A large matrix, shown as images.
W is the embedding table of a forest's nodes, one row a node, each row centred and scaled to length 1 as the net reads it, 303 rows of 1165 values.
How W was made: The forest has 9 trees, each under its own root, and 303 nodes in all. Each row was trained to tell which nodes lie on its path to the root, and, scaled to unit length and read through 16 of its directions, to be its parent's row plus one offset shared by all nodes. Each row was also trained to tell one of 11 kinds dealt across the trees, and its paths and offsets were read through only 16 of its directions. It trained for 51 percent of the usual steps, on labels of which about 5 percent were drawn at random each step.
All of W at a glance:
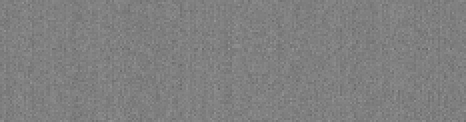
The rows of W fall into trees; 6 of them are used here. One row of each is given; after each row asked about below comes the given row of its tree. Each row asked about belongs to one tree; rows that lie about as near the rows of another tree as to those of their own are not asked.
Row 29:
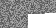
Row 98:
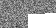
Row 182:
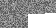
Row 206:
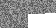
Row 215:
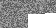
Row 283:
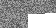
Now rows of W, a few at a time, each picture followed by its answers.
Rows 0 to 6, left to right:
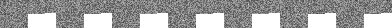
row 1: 182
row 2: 283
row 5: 98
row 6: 283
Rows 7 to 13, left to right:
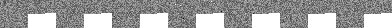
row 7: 98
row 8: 182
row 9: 215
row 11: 206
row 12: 98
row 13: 182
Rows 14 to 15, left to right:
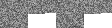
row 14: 283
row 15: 283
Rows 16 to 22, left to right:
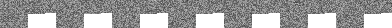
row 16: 98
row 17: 29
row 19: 283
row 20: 215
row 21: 98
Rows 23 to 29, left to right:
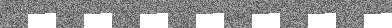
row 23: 98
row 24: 182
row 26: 283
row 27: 215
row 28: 283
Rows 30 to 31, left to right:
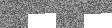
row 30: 98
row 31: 283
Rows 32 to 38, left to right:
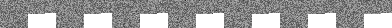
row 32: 182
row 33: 283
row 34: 215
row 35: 98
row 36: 283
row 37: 283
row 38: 29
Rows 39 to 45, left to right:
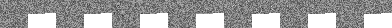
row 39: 182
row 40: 29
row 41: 206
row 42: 29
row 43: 182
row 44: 98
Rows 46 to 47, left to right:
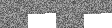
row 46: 283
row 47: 29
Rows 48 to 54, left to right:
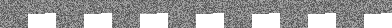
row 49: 215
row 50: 182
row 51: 283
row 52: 206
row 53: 182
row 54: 215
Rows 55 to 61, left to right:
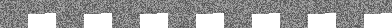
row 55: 215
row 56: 182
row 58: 98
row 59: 182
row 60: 29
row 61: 215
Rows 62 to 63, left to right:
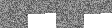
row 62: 98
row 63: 182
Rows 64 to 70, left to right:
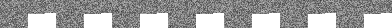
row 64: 283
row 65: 206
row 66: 182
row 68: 182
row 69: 98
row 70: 182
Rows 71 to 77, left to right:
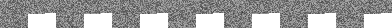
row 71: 206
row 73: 182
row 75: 29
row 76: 29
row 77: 29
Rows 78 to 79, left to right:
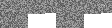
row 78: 182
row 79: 215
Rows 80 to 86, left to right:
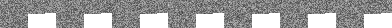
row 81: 182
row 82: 29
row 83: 182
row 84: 215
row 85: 29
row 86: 29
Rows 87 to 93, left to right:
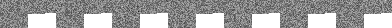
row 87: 182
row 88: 215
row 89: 283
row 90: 29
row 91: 98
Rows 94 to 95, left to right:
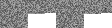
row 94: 29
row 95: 215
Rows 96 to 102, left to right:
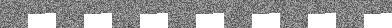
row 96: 98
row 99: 98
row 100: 283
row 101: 215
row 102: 29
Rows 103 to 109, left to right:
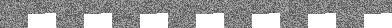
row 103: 182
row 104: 215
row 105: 29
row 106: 283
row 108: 215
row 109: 98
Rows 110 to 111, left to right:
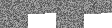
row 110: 182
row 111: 215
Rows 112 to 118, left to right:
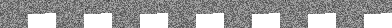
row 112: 29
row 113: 283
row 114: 182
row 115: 182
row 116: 29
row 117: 182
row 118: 29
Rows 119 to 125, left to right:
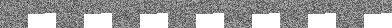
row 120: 283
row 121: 215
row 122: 206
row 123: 215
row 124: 182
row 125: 182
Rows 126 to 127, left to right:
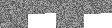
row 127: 98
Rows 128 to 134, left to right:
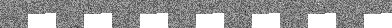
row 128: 283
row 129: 215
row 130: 283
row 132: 283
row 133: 215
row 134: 215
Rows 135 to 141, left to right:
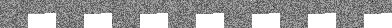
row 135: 283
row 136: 283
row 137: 215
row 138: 182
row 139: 29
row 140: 215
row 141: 206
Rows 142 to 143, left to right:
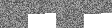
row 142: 98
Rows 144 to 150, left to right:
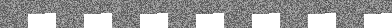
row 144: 206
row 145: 182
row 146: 215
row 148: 206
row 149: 29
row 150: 215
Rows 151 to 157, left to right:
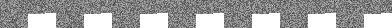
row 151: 98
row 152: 182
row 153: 98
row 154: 98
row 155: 215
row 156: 29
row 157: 182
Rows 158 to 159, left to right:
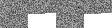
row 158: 206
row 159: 215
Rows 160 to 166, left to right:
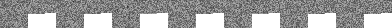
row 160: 215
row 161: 215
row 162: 29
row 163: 182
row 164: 98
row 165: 182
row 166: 283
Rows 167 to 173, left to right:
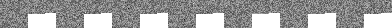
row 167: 283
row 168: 98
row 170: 98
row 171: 182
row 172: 182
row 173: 283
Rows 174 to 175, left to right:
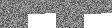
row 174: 215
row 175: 29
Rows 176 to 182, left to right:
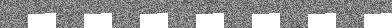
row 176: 29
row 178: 29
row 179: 98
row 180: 283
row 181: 98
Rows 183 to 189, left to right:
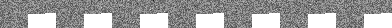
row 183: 29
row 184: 215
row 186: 206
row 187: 182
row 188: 98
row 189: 182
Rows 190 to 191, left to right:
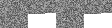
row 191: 98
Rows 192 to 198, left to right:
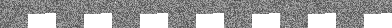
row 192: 283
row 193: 215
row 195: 283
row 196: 215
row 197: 182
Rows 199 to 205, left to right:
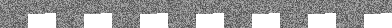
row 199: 182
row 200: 98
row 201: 98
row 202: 215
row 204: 98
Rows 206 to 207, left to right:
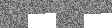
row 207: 206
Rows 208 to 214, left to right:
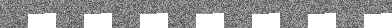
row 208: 182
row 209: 182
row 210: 206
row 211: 283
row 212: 215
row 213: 29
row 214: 98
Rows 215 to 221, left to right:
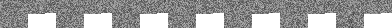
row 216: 215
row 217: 182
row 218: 215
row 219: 29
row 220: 182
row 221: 283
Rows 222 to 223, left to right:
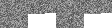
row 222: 182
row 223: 283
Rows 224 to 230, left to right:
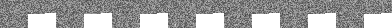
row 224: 29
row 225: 182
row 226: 215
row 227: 29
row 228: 29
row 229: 29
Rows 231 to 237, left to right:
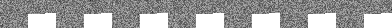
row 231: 215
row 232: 98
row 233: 29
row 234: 98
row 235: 29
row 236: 29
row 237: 215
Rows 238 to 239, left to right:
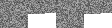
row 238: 29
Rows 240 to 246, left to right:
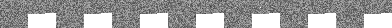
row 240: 182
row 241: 283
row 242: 29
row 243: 283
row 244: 283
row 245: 206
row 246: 182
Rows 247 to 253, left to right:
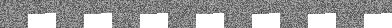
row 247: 98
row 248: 98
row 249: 283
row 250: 215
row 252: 283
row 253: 215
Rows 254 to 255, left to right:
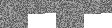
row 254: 283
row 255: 215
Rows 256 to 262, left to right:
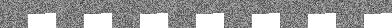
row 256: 29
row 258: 283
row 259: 182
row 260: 98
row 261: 98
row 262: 206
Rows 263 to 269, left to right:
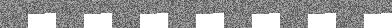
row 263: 283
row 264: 182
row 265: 283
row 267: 182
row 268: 283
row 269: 283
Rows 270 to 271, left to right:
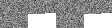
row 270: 182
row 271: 182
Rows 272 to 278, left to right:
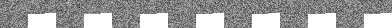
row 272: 29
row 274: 29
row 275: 215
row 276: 29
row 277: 98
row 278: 29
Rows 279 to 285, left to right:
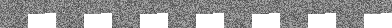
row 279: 29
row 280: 206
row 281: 98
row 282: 215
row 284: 215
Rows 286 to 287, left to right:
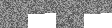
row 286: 29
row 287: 283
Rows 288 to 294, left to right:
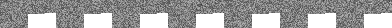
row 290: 98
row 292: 215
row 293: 283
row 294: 283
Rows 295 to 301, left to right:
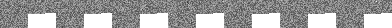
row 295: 182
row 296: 215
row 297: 215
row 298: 98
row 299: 206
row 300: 182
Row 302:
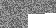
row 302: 98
